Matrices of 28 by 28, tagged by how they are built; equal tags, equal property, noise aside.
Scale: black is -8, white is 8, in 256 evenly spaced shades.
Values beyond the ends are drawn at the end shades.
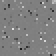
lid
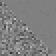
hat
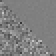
hat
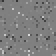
lid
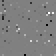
lid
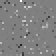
lid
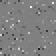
lid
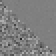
hat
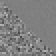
hat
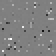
lid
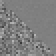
hat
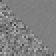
hat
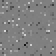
lid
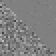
hat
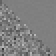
hat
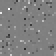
lid
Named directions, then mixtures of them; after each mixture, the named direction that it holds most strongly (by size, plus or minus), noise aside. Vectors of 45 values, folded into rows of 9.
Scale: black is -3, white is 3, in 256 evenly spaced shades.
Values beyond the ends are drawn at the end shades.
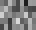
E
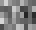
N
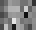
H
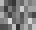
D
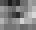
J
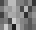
H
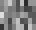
E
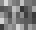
N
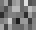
E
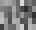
N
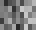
N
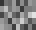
D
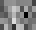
H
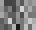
D
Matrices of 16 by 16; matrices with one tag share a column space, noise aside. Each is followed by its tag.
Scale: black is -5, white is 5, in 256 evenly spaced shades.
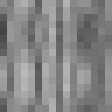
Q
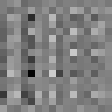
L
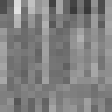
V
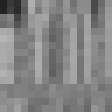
V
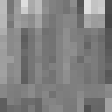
V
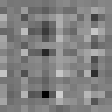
L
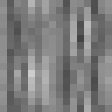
Q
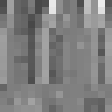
V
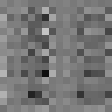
L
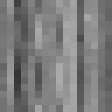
Q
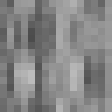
Q
